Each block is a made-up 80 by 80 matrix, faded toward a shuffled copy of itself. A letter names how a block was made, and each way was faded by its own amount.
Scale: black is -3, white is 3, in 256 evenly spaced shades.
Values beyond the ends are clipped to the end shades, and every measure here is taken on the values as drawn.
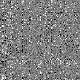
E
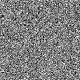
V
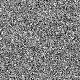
V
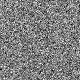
V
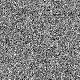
V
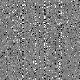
E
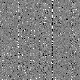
E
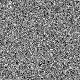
V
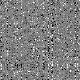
E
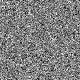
V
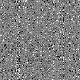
E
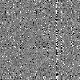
E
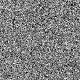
V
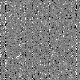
E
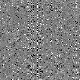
E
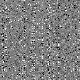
E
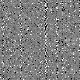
E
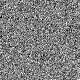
V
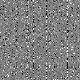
E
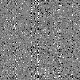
E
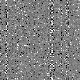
E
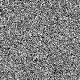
V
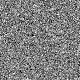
V
